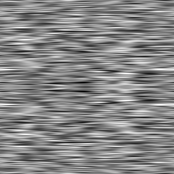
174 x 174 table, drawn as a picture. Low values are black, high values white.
The top and bottom halves mirror each other. The grain runs across in streaks. No overall slope runs across the table. On average the colour sits 50% of the way up the scale.
